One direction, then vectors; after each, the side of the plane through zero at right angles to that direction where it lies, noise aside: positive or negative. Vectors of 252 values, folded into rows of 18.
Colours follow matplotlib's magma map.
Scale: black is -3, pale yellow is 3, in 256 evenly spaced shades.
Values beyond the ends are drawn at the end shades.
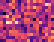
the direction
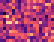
positive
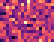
positive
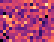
positive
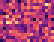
positive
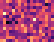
negative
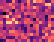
positive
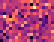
positive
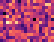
positive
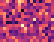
negative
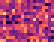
negative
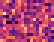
negative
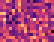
negative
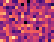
negative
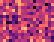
negative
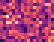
positive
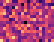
negative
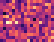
positive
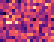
positive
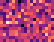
positive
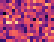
positive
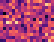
positive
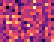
positive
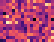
positive
